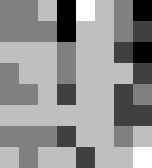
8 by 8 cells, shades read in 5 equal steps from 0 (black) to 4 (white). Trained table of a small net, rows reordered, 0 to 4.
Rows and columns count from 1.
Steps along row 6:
same same same same same down same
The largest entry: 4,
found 2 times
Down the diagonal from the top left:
2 2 3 2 3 3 2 4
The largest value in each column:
3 3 3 3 4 3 3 4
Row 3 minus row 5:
1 1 0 1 0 0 0 -2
